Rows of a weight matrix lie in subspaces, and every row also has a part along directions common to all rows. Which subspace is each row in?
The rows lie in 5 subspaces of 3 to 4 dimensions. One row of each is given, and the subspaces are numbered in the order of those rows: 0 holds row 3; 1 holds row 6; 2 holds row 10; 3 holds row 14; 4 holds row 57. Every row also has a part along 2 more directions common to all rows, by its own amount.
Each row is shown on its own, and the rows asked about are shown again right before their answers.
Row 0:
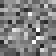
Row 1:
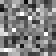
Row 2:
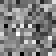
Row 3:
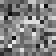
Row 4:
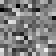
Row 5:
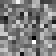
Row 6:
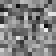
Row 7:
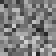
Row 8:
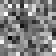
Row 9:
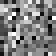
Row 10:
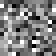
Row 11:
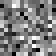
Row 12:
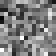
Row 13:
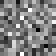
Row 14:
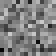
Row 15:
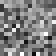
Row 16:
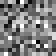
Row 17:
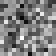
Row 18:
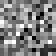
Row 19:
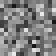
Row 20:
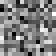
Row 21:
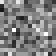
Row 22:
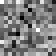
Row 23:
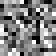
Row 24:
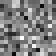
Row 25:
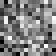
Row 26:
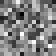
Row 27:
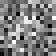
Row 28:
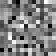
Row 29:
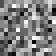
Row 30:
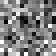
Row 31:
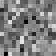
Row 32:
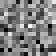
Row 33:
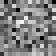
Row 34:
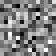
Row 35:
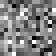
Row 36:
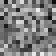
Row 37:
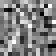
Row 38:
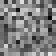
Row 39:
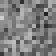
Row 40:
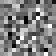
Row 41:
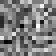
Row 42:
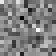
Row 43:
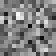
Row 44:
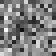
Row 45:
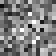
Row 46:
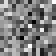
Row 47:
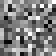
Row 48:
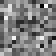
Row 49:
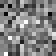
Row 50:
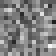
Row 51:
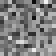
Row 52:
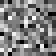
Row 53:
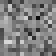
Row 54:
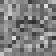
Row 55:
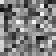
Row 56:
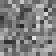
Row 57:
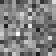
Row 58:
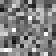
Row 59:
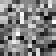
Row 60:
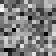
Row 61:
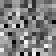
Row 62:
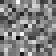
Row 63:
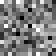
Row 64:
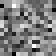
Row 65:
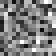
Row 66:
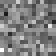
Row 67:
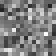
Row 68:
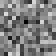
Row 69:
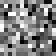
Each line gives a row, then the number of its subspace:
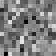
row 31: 3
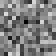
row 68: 3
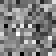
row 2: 4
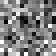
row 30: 3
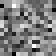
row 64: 2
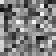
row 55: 0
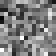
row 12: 1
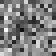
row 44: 0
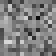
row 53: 2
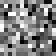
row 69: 3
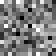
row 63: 4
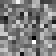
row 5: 1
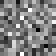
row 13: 4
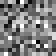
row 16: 3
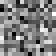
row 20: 1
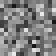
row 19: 2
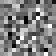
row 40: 1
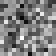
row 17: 1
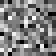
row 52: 3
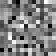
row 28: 3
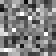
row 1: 4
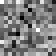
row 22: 4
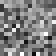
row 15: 4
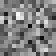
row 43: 1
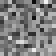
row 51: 3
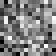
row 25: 3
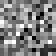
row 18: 2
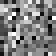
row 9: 0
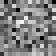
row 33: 0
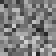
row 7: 4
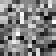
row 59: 1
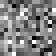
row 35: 2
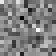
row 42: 4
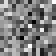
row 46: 0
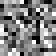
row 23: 1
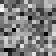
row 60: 4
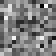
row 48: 0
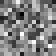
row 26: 1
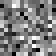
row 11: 2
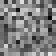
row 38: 0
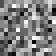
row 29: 2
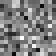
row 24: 2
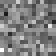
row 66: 3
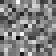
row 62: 1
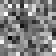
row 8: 3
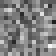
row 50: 1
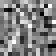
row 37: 1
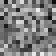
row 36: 0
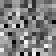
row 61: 4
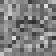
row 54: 0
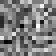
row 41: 2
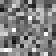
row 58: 4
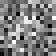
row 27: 0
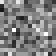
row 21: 4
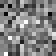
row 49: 3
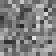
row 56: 2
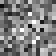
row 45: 0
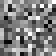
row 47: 2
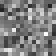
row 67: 4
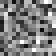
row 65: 3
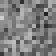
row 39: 2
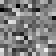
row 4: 1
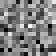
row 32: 3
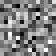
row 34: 1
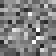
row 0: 0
